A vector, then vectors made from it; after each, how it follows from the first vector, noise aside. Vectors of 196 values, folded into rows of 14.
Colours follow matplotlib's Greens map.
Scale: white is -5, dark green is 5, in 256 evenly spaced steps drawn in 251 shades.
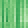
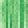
wrapped around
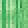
wrapped around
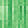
reversed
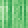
reversed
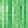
reversed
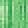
reversed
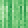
reversed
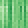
reversed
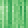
reversed
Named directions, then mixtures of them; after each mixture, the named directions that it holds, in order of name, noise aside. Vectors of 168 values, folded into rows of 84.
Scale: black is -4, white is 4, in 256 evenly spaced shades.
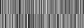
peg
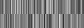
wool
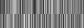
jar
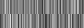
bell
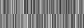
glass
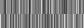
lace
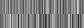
bell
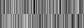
bell, glass, jar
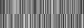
jar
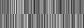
glass, wool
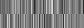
jar, lace, wool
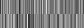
peg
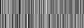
peg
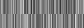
glass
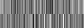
jar, wool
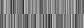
bell, glass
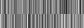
glass, lace, peg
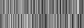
bell, glass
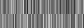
glass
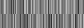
glass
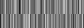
jar, lace
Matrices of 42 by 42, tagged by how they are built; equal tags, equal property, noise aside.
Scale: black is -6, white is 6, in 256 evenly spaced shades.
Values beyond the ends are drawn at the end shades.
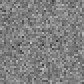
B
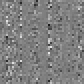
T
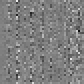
T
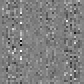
T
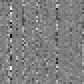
T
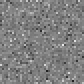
B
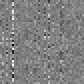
T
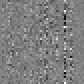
T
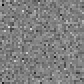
B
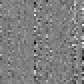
T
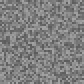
B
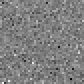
B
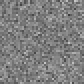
B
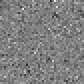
B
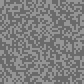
B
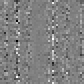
T
